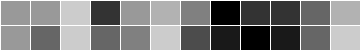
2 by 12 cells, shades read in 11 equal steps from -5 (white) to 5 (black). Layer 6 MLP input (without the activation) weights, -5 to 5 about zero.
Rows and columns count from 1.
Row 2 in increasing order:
-3 -3 -3 -1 0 1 1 1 2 4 4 5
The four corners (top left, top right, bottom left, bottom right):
-1 -2 -1 -3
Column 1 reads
-1 -1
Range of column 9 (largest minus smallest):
2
